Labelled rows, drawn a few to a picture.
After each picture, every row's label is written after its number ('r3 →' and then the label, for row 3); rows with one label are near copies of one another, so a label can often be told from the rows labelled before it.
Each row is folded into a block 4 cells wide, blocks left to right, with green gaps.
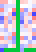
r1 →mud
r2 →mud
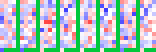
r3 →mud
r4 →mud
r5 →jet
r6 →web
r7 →jet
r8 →web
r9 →mud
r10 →web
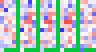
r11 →web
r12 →jet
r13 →jet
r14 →jet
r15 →mud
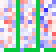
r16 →jet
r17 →mud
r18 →web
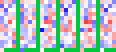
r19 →web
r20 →mud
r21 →jet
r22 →web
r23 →jet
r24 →web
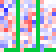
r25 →web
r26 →jet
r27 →mud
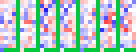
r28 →mud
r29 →jet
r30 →web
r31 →web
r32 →mud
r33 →jet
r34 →web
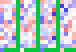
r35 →mud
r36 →web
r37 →mud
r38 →web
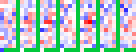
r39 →mud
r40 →jet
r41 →jet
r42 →web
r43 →jet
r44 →web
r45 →web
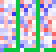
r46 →mud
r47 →web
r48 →web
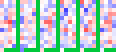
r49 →jet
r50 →mud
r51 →jet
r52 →web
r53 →web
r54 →jet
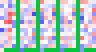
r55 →jet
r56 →mud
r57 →mud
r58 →mud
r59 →mud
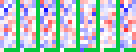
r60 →web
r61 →web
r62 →web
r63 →web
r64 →mud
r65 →jet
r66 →web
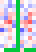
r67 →jet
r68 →jet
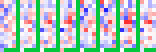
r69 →web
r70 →jet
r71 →jet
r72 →jet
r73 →web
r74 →web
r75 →jet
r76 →jet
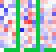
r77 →web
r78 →jet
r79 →mud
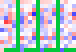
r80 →jet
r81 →mud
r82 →mud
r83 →mud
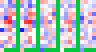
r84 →jet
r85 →jet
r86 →mud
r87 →jet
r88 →mud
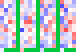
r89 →web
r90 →jet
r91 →web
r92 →web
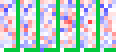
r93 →web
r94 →web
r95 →mud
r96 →jet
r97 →web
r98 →web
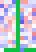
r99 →web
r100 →mud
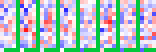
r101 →web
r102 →web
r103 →jet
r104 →web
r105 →mud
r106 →jet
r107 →mud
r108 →mud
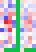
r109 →jet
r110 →jet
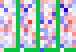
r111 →web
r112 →web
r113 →mud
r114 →web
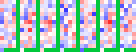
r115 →mud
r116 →jet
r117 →jet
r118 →web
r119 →mud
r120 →jet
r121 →web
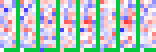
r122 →web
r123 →web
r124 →mud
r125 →jet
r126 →jet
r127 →mud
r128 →jet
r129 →web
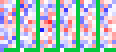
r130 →mud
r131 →web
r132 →jet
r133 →web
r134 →web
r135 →web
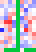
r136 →jet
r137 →web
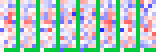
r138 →jet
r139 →jet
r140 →jet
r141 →mud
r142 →mud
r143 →jet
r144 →jet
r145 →web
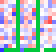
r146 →mud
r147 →mud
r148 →jet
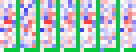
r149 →jet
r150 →web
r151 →jet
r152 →jet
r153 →jet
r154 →mud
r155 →jet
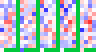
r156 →jet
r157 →mud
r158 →web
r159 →web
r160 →jet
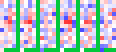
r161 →jet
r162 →jet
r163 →mud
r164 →jet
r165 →jet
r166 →mud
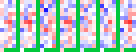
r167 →jet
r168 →jet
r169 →web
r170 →jet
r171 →web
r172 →web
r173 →jet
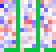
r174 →web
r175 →jet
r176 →web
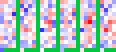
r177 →mud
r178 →web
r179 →jet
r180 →mud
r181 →jet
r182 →web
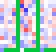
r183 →mud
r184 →web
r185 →mud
